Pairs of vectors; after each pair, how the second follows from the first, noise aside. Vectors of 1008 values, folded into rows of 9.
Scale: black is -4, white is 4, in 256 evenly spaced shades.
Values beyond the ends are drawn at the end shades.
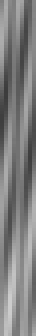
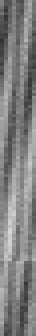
wrapped around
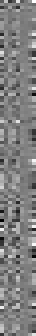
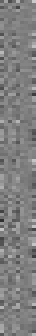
shrunk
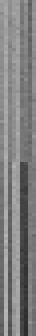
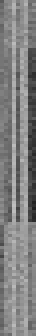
wrapped around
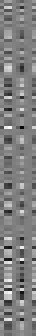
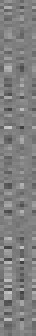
shrunk
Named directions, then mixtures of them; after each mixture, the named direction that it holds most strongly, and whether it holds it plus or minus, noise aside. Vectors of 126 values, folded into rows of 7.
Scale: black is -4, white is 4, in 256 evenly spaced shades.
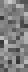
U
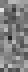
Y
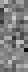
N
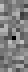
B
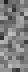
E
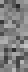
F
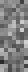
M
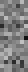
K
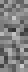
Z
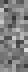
N, minus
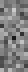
B, plus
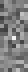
B, minus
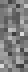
Z, minus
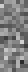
F, minus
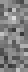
Z, plus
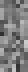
F, plus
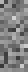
Z, plus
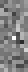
N, minus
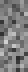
E, plus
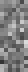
M, plus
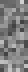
M, minus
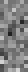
M, minus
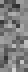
F, plus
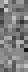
N, plus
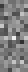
B, minus
